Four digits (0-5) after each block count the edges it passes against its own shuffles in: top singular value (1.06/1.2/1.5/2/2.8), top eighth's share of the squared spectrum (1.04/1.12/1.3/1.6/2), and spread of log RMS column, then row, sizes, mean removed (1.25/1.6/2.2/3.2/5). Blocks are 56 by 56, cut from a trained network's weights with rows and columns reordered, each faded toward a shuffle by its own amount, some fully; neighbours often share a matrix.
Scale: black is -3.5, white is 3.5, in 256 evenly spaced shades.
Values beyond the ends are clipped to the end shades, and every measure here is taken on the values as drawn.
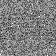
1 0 0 0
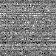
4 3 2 1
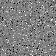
1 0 0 0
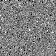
1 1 0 0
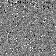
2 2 0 1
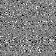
3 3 0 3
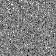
0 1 0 0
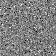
0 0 0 0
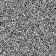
0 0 0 0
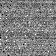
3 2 0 0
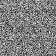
0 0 0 0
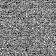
2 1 0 0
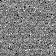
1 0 0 0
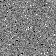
0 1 0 0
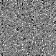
2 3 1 0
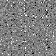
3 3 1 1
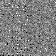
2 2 1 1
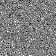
2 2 0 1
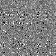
3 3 1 2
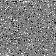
2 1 0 1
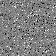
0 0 0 1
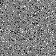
2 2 0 1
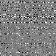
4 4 0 3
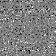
3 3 1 2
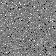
0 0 0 0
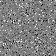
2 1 0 1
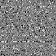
3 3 0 2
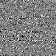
3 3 0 2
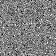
1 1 0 0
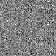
3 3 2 1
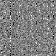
3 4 2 1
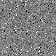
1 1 0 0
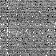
3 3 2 0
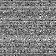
3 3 1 0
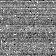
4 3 1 1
